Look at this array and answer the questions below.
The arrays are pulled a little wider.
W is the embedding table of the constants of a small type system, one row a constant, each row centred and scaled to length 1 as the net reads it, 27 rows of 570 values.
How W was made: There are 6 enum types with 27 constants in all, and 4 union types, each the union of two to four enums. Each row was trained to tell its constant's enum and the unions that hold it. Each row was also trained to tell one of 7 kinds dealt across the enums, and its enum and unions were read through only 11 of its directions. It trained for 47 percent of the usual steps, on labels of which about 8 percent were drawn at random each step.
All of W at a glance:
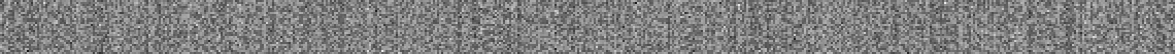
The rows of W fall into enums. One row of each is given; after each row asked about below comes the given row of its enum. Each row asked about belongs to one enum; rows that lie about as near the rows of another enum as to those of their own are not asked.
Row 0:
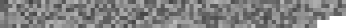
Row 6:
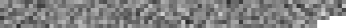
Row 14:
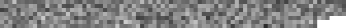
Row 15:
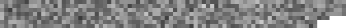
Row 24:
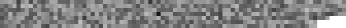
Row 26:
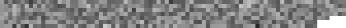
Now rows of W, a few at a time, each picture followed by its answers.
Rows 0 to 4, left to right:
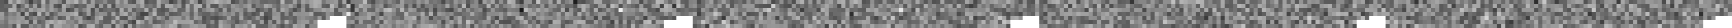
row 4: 14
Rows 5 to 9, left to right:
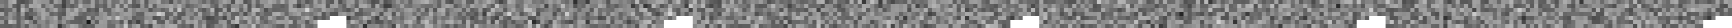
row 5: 14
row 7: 26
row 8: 26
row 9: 24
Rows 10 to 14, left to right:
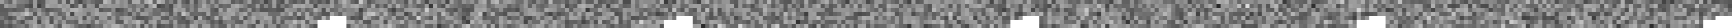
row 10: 24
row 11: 24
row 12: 15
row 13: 0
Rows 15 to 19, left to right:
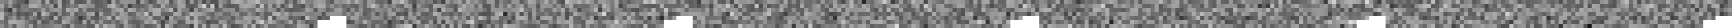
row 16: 15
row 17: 14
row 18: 6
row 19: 26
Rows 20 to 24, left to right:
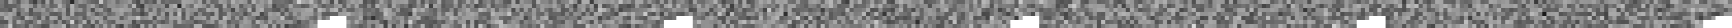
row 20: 15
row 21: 14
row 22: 6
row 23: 24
